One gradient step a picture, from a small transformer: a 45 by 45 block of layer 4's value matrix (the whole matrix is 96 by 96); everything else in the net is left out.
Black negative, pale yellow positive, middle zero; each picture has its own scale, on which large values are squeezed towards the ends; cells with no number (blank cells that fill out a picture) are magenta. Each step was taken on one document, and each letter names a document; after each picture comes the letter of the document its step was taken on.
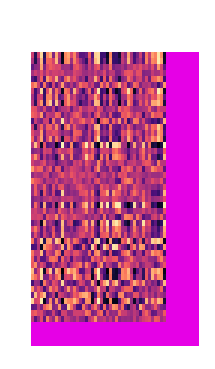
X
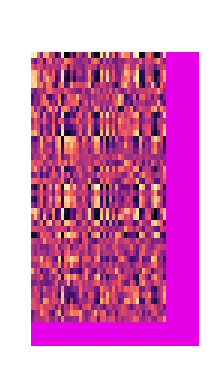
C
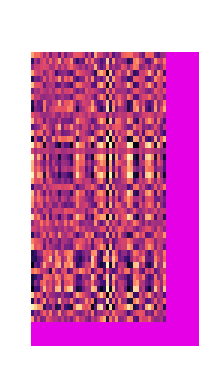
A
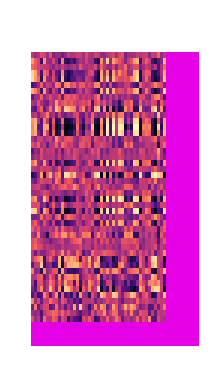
C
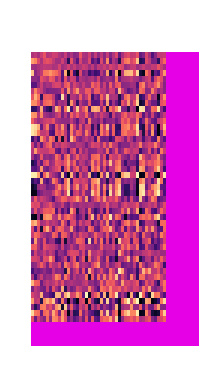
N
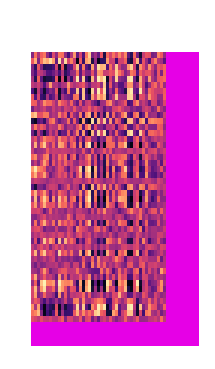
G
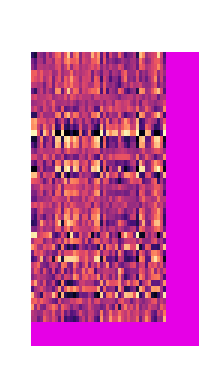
N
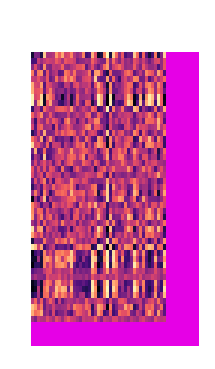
A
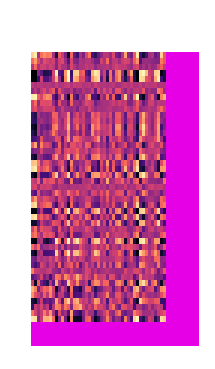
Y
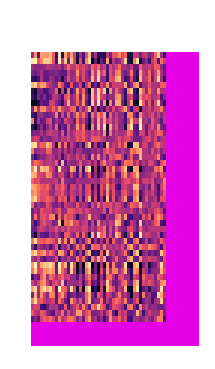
G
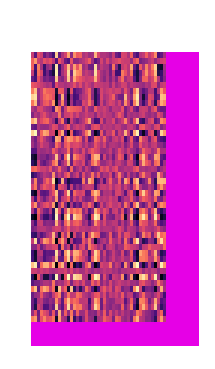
Y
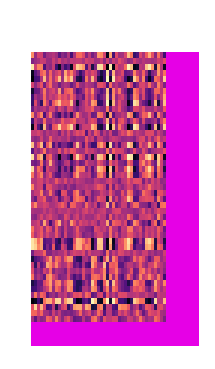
A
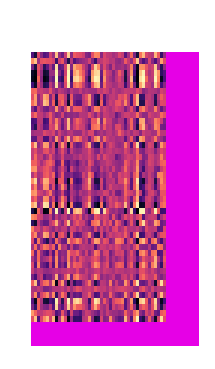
Y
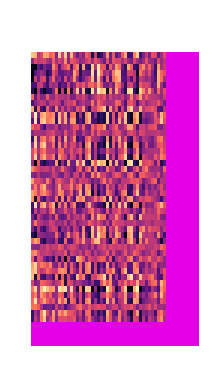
G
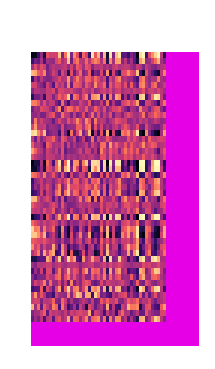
N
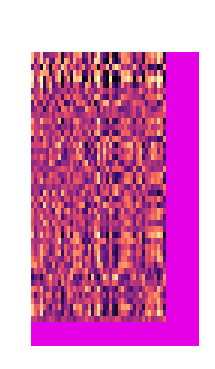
X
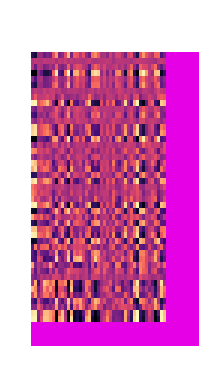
Y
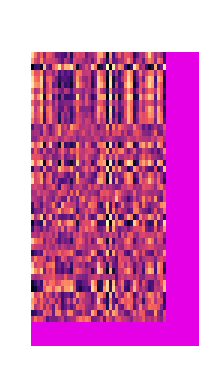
A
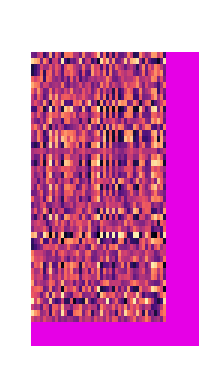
C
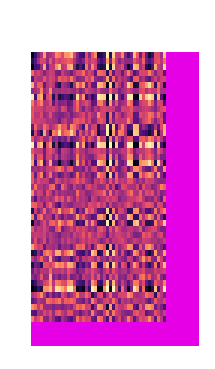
A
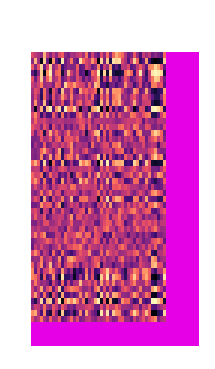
C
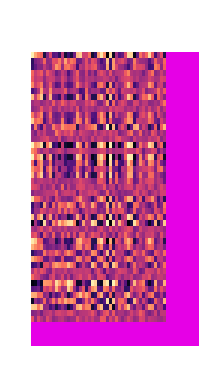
A
